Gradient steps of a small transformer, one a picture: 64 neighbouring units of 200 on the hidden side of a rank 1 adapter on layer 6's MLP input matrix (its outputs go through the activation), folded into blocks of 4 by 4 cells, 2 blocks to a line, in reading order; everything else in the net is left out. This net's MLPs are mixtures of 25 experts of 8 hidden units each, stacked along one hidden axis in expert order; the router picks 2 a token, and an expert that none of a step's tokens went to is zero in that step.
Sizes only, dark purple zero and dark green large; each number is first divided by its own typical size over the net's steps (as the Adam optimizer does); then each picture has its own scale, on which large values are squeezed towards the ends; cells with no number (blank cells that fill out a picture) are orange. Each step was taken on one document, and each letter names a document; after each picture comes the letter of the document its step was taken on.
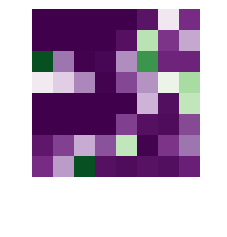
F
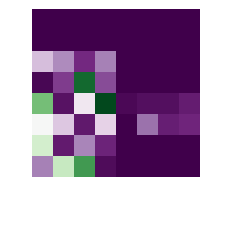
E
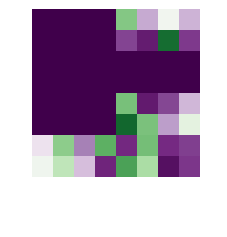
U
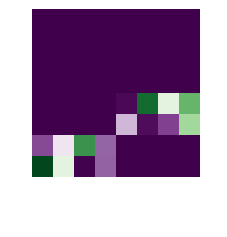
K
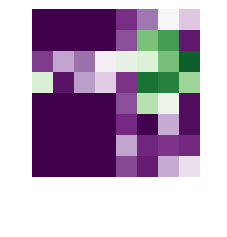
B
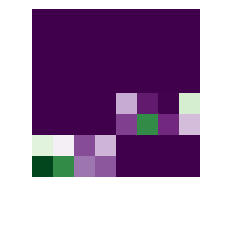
K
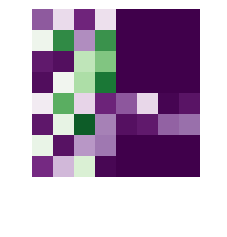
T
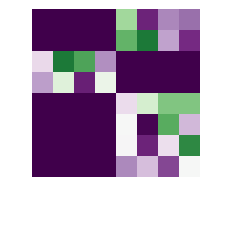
U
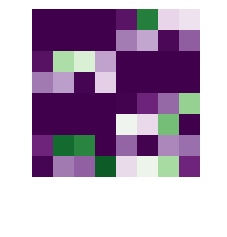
U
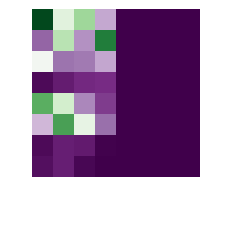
T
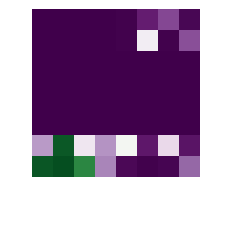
K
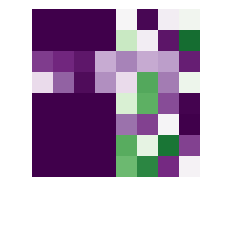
B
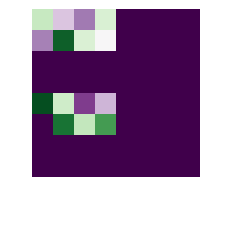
T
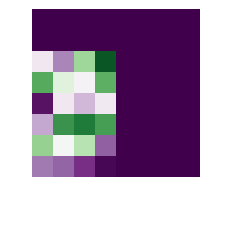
T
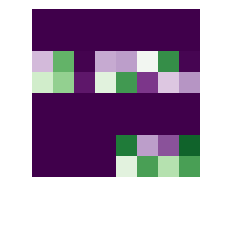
B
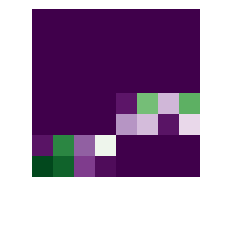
K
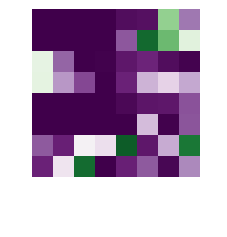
F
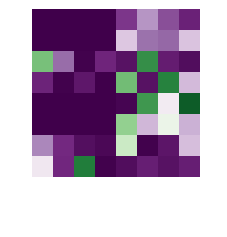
F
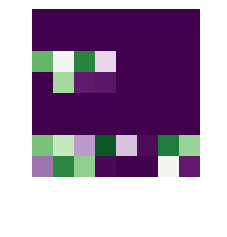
K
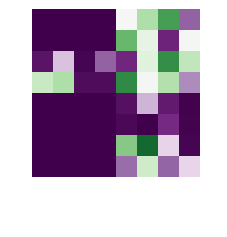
B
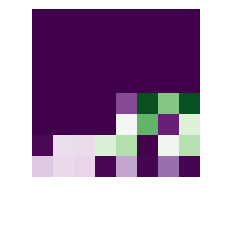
K
